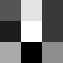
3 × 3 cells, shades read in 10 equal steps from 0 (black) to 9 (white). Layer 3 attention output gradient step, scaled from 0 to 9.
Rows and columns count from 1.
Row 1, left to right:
3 8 2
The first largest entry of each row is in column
2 2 1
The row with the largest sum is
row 1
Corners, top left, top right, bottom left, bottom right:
3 2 6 5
